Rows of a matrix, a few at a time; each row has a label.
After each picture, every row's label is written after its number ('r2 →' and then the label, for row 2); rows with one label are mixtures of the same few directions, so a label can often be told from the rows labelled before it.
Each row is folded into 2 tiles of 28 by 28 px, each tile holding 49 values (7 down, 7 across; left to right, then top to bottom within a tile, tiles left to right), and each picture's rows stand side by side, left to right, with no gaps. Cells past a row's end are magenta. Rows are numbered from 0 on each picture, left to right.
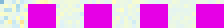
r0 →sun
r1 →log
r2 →sun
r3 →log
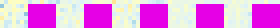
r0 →log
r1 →sun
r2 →sun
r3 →sun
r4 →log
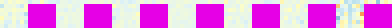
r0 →log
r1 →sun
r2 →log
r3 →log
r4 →sun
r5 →sun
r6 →log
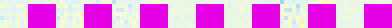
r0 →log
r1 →log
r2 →sun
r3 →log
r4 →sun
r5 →sun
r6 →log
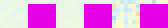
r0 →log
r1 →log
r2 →log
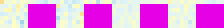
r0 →sun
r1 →log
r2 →sun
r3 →sun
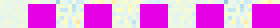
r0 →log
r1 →sun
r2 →sun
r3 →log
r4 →sun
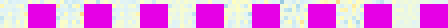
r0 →log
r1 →log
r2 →log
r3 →log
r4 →log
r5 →sun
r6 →sun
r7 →sun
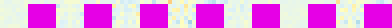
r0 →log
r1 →log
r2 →log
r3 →sun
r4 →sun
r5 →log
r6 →sun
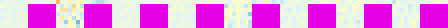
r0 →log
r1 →sun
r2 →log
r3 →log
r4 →log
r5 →sun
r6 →sun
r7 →sun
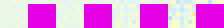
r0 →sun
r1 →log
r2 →log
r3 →log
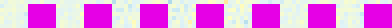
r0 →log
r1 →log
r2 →sun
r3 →sun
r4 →sun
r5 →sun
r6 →log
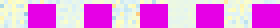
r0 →log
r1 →sun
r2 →log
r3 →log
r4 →sun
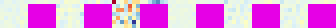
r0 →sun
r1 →log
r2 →sun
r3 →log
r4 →sun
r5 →sun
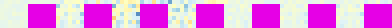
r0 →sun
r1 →log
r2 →log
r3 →sun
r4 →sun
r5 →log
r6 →log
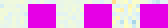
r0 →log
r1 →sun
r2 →sun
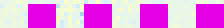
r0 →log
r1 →log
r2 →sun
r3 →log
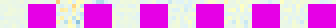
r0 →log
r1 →sun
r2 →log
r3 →sun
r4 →sun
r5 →sun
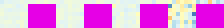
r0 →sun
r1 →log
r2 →log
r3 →log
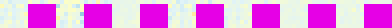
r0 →log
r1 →log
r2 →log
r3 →log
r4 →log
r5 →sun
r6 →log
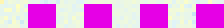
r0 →sun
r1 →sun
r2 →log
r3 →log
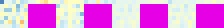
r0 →sun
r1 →log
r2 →sun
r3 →sun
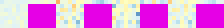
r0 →sun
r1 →sun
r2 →log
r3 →sun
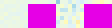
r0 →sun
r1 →sun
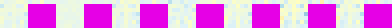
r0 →log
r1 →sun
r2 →log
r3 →sun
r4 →log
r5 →log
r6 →log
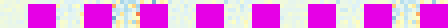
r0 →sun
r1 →log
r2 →log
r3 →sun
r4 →sun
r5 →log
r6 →sun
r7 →log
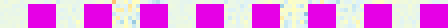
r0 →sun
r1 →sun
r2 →sun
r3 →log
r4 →sun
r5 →log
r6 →sun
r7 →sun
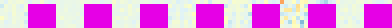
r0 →log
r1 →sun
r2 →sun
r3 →log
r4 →log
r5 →sun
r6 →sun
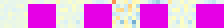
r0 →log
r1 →sun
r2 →sun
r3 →sun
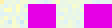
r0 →sun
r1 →sun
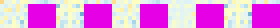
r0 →sun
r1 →log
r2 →sun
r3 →log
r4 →log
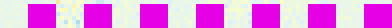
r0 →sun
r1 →sun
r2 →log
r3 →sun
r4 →log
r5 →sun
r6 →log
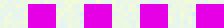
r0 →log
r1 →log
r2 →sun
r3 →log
